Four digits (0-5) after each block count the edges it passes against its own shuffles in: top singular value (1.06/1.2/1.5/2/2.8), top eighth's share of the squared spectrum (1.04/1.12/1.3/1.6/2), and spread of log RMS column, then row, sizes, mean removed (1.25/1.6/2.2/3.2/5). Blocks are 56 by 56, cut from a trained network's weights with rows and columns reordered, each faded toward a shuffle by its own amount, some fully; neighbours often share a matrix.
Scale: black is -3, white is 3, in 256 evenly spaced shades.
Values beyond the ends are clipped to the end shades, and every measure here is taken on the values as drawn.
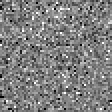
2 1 0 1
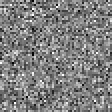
2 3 2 1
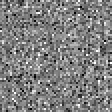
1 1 0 0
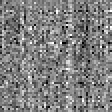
3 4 2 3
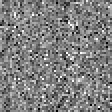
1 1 0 0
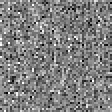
2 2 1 1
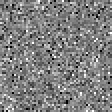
0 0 0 0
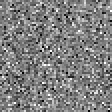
1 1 0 0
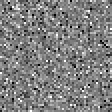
0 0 0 0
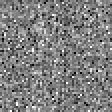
1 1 0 0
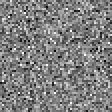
1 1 0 0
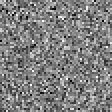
1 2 0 0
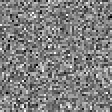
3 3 0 1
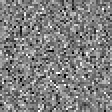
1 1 0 0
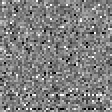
3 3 0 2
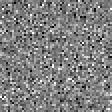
0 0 0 0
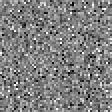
0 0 0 0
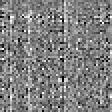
3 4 2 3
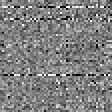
4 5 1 3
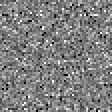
2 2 0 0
